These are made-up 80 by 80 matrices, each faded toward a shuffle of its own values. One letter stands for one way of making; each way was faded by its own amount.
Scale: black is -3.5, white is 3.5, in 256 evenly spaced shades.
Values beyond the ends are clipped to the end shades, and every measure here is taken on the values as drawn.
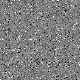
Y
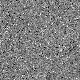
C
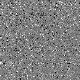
Y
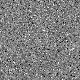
C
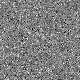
C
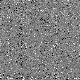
Y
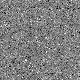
C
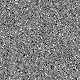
C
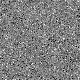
C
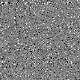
Y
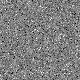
C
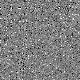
Y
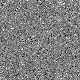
C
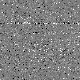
Y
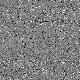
Y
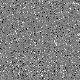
Y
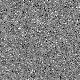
C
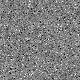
C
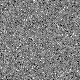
C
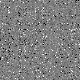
Y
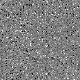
Y
